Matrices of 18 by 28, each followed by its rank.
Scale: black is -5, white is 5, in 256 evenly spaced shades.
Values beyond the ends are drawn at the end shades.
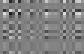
one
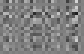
two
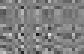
two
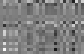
two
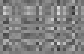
two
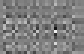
two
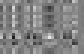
two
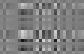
one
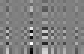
one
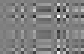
one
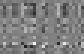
two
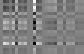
one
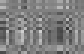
two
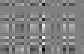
one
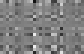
two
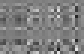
two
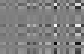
one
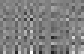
two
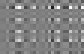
one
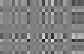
one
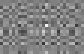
two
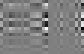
one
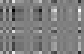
one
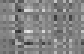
two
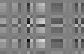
one
